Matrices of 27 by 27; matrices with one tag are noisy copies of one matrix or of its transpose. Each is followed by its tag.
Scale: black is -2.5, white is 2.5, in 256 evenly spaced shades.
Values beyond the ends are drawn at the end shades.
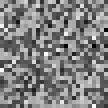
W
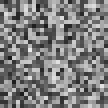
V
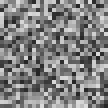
W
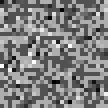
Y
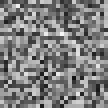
Y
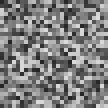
Y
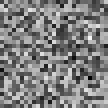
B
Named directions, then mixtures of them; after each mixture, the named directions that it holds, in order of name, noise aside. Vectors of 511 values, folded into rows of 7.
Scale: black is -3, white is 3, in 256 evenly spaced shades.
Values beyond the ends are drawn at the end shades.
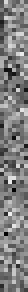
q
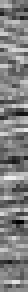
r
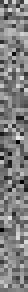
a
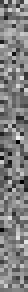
a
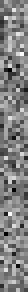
q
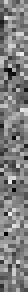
q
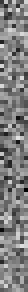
a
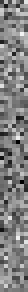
a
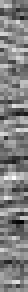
r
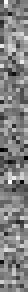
a, q, r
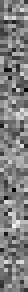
a, q, r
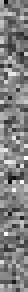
a, q, r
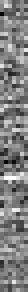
q, r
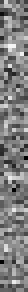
q, r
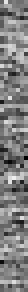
a, q, r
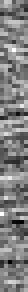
r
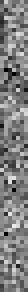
q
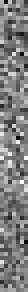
a, q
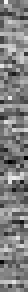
a, q, r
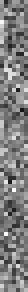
q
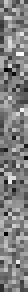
q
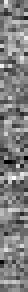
a, q, r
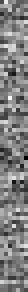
a, q, r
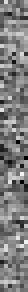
a, q, r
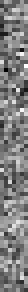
q, r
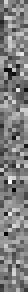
q
